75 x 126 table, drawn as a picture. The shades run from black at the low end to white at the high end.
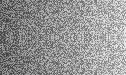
There is an overall slope up to the right. It is mirror symmetric from top to bottom. On average the colour sits 60% of the way up the scale. No regular stripes run through it.
